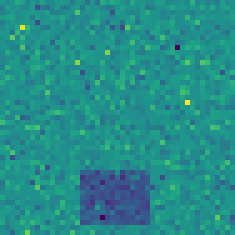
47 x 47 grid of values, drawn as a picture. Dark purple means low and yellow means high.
Stripes: none. Ninth with the lowest average: bottom middle. Odd patch: lower, in the bottom middle. Average level on the scale: 50%.
